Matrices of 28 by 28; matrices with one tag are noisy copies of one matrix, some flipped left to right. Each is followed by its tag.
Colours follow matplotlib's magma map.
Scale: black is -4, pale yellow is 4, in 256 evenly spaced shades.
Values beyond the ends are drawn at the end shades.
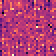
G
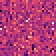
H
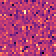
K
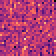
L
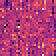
G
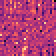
L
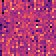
G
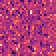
K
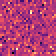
K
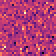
K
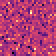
K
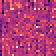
G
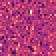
K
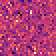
K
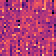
G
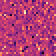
K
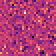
K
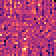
L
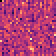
L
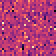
H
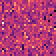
H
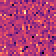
K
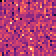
L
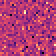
K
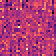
G
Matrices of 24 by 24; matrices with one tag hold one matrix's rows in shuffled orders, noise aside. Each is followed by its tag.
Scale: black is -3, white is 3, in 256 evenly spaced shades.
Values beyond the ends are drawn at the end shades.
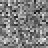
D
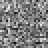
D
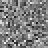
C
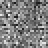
D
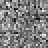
D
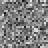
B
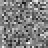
B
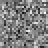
B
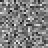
C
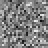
B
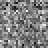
D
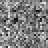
D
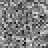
B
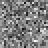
B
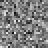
C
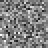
C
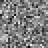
C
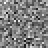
C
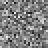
C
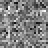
D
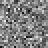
C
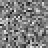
C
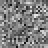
B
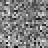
D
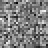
D
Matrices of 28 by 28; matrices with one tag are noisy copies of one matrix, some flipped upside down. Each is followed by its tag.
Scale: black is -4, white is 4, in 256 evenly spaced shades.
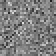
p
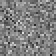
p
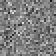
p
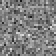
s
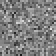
s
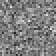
s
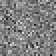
p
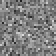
s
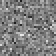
s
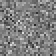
p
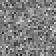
s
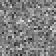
s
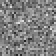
s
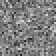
s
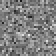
s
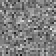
s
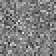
p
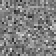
s
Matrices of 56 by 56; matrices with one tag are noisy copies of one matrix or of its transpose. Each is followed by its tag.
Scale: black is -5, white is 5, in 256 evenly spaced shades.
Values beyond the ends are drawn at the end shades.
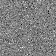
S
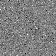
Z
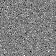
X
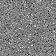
S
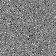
Z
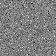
S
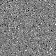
X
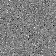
Z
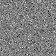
S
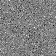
Z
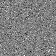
X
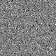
X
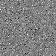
Z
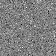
S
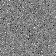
Z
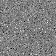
S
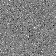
Z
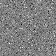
S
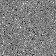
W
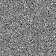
S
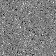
W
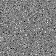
S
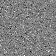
X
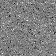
W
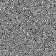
Z
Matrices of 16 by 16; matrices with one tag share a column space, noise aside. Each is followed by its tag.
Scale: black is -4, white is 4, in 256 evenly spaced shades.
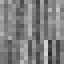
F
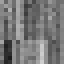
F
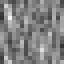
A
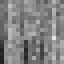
F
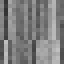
F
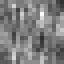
A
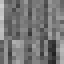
F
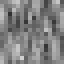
A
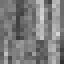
F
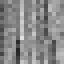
F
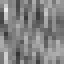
A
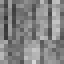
F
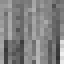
F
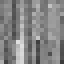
F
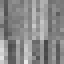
F
